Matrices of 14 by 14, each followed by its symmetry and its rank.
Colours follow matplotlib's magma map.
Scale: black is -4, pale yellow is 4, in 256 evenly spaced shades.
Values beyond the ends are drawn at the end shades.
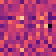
neither, rank three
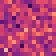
neither, full rank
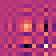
symmetric, rank one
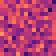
neither, full rank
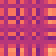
symmetric, rank one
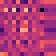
neither, rank two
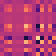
symmetric, rank one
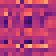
neither, rank two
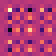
symmetric, rank one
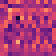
neither, rank three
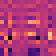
neither, rank two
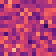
neither, full rank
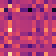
antisymmetric, rank two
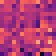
neither, rank three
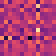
antisymmetric, rank two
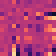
antisymmetric, rank two
